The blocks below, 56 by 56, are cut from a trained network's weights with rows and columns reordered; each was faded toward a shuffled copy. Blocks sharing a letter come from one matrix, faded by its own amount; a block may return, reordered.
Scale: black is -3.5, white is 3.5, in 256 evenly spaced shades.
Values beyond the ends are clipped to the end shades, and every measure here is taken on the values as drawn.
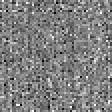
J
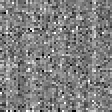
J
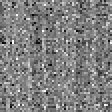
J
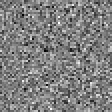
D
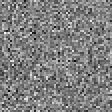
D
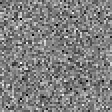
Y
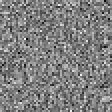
D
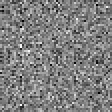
D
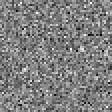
Y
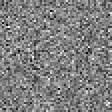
D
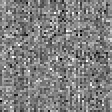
J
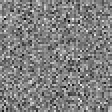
D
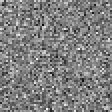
Y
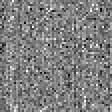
J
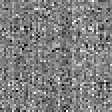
J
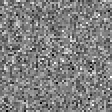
Y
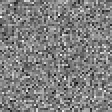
Y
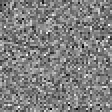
Y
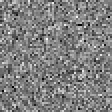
Y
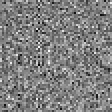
D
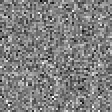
D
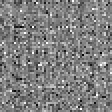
J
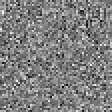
D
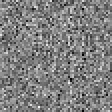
D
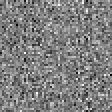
D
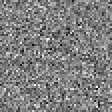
Y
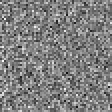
D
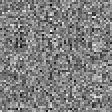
D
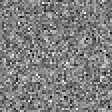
Y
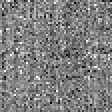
J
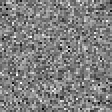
Y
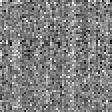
J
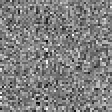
D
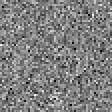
Y
